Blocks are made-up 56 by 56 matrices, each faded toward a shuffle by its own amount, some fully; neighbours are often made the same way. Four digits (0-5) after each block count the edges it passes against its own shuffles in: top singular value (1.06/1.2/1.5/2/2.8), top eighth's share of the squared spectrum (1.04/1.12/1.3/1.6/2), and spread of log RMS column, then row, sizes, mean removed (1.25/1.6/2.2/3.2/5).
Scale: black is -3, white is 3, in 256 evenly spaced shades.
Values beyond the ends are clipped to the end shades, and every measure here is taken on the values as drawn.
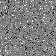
2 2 1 0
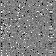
3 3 1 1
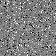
2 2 0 0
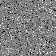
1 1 0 0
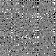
4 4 2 2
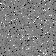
2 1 0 0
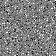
2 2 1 0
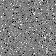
1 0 0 0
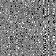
3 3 2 1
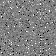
2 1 0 0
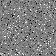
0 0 0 0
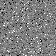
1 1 0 0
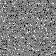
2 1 0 0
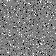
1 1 0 0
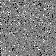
2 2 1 0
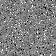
0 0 0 0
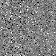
1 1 1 0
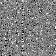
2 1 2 0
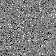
0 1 0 0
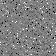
0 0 0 0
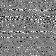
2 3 0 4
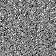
0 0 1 0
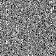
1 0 2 0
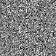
1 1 2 0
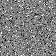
1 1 0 0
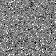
2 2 0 0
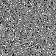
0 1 0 0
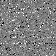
1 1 0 1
